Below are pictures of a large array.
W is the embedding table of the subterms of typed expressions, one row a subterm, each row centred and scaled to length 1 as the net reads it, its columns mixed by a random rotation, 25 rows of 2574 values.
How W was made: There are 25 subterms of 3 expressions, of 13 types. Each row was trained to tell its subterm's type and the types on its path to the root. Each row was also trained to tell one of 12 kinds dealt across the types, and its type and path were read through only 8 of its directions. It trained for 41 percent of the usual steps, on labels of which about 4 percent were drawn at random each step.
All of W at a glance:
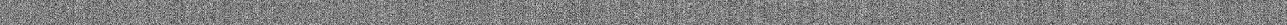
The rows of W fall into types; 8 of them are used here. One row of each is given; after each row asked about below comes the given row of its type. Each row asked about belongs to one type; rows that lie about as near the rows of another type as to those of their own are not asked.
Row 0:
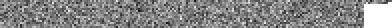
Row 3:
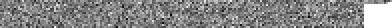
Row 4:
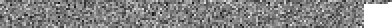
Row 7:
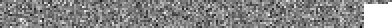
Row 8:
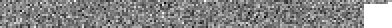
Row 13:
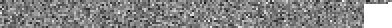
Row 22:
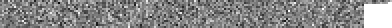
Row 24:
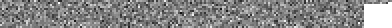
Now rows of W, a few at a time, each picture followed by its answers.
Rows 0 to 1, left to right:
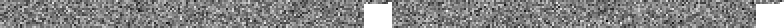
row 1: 24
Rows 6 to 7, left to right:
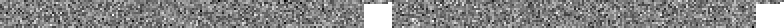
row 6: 8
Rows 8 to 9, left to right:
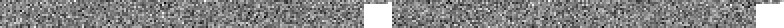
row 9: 22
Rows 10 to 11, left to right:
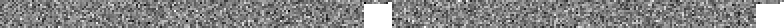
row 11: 8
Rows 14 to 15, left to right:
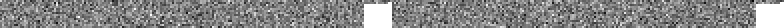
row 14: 3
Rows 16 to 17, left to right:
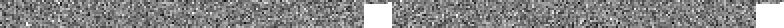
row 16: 13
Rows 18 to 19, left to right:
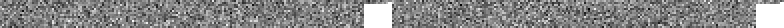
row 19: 4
